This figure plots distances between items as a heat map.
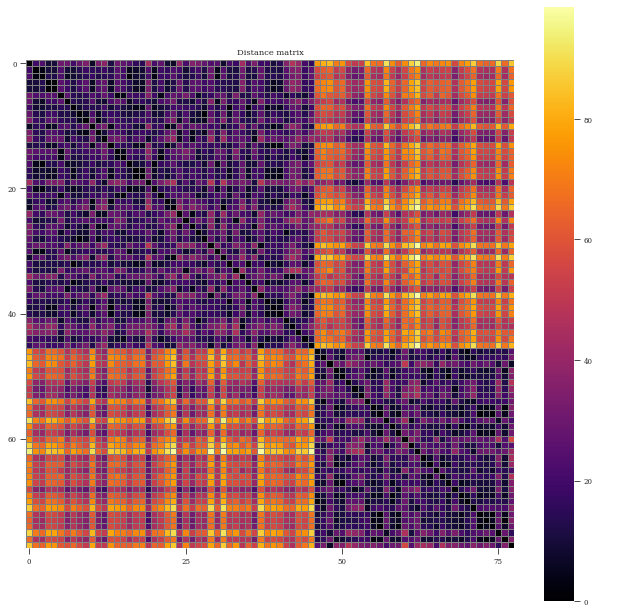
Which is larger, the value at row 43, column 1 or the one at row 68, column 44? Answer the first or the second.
the second
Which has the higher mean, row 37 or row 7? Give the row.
37
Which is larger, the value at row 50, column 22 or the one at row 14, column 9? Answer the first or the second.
the first
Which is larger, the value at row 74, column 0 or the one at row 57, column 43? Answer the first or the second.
the second
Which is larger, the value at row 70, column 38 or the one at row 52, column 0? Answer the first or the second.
the first
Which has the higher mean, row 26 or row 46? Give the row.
46
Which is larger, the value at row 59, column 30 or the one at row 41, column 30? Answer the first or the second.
the first
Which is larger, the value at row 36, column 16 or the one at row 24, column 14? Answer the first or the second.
the second
